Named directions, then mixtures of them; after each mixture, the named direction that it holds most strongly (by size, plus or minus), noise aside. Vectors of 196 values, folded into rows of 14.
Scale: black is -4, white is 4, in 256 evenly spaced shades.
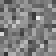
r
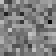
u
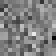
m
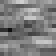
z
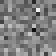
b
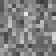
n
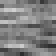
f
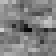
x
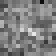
m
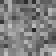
b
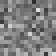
b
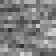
f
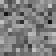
u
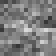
x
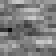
z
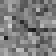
b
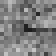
x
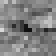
x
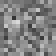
m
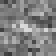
x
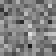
u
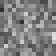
n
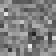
m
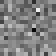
b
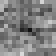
x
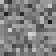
u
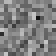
r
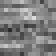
z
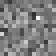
r
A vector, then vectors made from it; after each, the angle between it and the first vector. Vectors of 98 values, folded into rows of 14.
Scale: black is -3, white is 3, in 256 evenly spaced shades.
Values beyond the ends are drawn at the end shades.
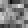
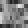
nearly parallel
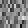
orthogonal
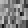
partly aligned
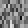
orthogonal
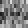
partly opposed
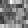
nearly opposite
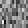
orthogonal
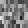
partly aligned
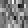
partly opposed
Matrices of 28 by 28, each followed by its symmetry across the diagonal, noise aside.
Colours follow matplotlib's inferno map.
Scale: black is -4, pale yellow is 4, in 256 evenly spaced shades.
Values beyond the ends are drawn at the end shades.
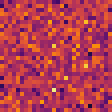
neither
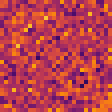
symmetric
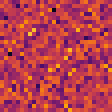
symmetric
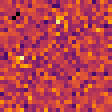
symmetric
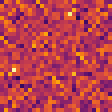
symmetric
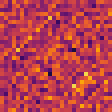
symmetric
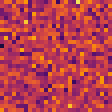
neither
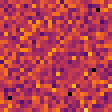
symmetric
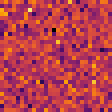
neither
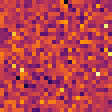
neither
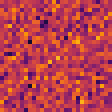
neither
